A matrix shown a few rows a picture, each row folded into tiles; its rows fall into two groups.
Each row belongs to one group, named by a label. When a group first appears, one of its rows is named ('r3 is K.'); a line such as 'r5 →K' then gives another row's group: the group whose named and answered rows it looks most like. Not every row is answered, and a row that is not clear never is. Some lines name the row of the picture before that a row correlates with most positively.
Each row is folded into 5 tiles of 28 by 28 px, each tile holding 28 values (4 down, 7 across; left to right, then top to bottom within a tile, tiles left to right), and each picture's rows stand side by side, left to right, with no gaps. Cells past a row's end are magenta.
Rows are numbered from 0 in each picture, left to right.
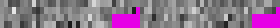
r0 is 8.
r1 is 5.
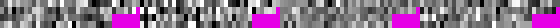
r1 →8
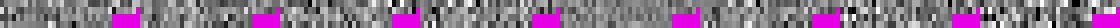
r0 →8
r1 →5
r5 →5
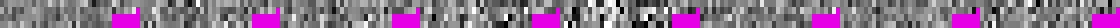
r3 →5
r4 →5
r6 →8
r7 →5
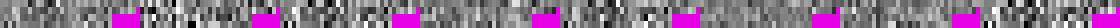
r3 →8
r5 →8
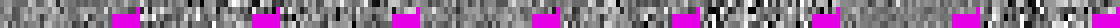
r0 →5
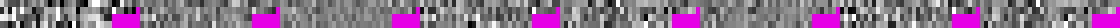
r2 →8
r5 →5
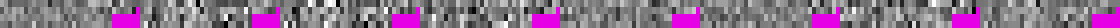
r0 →8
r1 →5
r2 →5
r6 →8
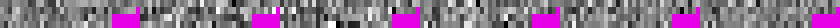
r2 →8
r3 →5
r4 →5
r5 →5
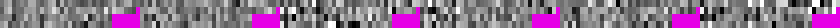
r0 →5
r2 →8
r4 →5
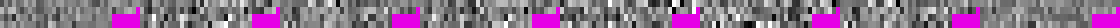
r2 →5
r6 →5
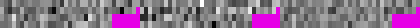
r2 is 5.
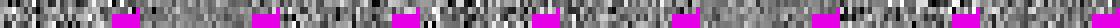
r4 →5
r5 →5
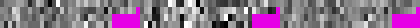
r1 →5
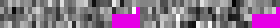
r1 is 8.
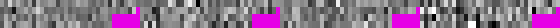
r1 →5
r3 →8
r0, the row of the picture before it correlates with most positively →0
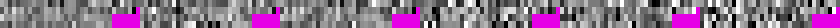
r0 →8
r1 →8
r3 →5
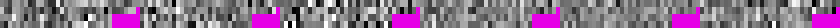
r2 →5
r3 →5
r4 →5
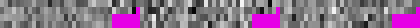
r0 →8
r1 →5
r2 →5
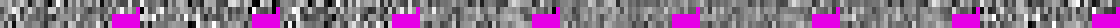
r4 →5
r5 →8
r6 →8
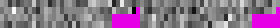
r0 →8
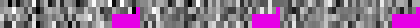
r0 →8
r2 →5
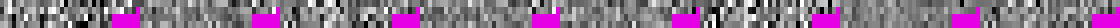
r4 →8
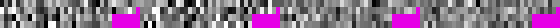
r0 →8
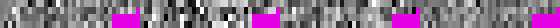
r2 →8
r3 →5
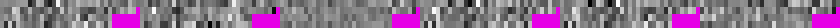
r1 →8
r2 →8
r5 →8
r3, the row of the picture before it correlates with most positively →0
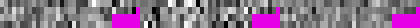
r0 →8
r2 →8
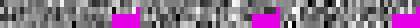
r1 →8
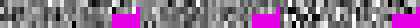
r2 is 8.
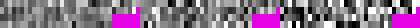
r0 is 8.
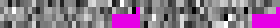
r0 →8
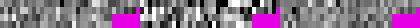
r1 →8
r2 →5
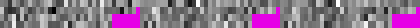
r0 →5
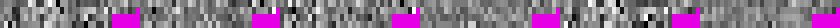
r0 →5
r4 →5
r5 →8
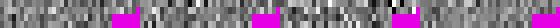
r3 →5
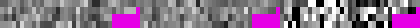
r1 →5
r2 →5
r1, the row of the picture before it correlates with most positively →3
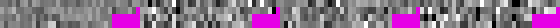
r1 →8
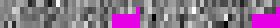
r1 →5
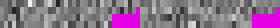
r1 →8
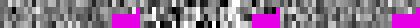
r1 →8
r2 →8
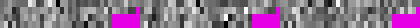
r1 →5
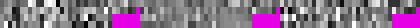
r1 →8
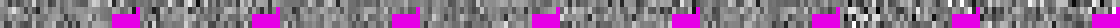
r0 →8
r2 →5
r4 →8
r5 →5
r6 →8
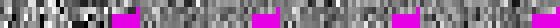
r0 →5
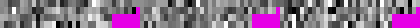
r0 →8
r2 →5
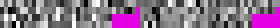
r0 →8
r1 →5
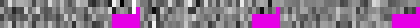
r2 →8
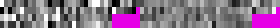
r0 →8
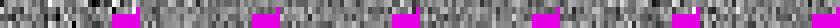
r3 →8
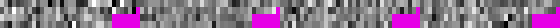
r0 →8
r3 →5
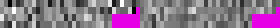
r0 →8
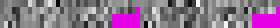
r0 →5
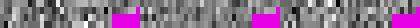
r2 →5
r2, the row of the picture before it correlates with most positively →0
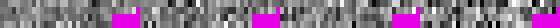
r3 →8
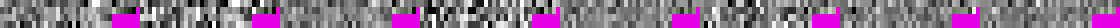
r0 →8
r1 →8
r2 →8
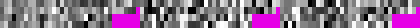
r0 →5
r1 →5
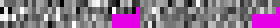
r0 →8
